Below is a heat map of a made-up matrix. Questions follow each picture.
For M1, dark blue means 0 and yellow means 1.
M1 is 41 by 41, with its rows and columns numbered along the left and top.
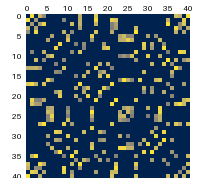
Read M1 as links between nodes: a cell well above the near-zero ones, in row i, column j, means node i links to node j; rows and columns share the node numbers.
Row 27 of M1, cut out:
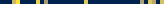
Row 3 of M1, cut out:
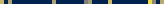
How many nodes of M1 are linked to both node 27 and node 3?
4
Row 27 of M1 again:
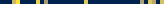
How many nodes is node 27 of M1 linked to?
9
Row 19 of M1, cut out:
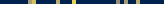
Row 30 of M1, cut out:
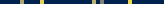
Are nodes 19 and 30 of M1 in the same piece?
no
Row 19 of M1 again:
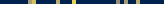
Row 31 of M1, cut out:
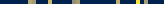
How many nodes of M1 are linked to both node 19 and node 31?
5
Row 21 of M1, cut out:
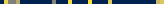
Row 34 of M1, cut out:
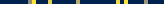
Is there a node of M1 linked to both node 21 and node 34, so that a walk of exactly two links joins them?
no
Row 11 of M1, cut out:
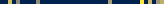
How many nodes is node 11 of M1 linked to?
8
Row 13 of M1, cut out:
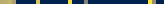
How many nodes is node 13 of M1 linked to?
9
